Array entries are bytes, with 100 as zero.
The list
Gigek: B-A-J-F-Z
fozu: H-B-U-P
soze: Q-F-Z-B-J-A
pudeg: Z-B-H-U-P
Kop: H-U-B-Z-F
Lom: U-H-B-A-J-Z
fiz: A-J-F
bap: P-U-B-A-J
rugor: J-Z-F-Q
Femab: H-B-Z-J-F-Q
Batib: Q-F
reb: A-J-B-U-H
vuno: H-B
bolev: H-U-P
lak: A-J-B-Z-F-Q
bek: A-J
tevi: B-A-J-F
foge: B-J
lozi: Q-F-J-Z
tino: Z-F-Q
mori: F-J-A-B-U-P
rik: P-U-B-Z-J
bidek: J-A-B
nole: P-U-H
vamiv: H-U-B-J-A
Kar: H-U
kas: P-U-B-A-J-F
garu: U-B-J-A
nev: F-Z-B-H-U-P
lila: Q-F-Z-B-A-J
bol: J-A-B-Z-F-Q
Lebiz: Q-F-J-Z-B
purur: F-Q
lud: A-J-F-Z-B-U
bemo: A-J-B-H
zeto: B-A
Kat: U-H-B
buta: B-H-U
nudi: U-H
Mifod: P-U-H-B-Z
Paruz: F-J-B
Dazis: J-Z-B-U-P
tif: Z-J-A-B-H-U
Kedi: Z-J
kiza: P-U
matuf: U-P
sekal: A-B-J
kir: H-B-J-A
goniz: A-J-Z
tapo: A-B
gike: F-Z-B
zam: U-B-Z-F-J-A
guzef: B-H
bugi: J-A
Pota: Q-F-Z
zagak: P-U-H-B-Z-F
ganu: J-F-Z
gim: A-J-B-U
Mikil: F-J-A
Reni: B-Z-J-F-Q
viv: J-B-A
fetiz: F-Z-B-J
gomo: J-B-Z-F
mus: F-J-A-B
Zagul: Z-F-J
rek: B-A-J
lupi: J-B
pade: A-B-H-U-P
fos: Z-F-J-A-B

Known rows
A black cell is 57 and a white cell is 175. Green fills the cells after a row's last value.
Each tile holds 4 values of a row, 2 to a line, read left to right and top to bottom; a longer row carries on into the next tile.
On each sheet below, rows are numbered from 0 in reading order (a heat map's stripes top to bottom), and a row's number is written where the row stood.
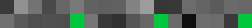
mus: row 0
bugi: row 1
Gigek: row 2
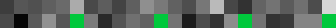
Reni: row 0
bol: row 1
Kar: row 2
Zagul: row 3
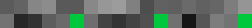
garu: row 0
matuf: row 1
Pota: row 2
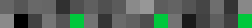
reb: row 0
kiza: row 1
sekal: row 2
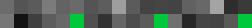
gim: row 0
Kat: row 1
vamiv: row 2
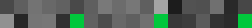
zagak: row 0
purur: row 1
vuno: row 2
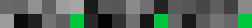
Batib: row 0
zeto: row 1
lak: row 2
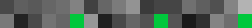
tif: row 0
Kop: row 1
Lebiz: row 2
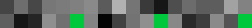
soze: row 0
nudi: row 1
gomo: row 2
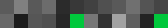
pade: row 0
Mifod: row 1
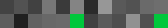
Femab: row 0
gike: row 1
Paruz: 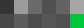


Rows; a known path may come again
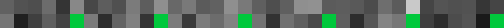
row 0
sekal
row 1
rik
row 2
ganu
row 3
kiza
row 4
tino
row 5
tapo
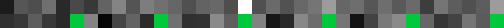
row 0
vuno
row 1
tevi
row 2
Kedi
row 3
lila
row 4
lud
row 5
fos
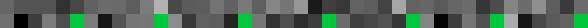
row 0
bemo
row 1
lozi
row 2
bap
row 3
bolev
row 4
bidek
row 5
reb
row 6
fiz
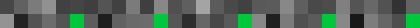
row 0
Kop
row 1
Femab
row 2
Kat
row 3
Lom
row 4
goniz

